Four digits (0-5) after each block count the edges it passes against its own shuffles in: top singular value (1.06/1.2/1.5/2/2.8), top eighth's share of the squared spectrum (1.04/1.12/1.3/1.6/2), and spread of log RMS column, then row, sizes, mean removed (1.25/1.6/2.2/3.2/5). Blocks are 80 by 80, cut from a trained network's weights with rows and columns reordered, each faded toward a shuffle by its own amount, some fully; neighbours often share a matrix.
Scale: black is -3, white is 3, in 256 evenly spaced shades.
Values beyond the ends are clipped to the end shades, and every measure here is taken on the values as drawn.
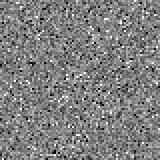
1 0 0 0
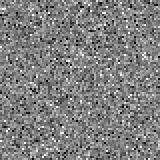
0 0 0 0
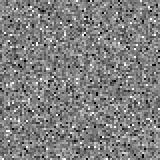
0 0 0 0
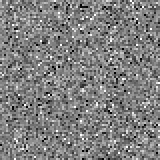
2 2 1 0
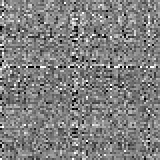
4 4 3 2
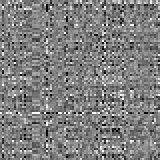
4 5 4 2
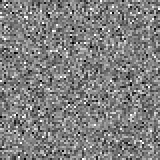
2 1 0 0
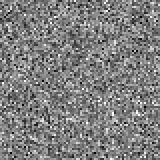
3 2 1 0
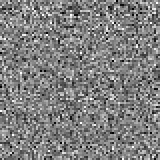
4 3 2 2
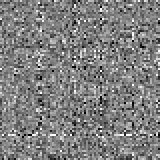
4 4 3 2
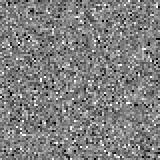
0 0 0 0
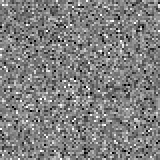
1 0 0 0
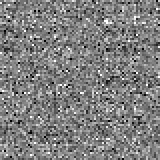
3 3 2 1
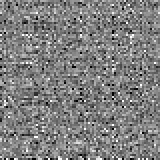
3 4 2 2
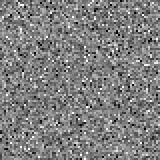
0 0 0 0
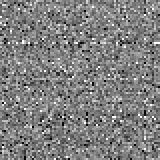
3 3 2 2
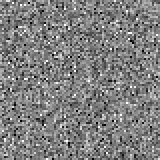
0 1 0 0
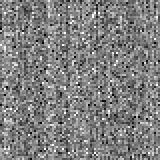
3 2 0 1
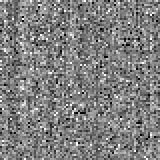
2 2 0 1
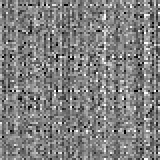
4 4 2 3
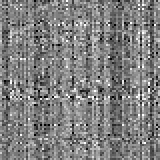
4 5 2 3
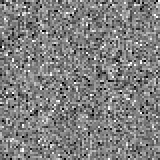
1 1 0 0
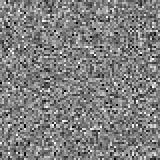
4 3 2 1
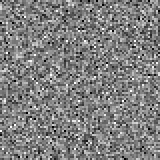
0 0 0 0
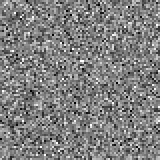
1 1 0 0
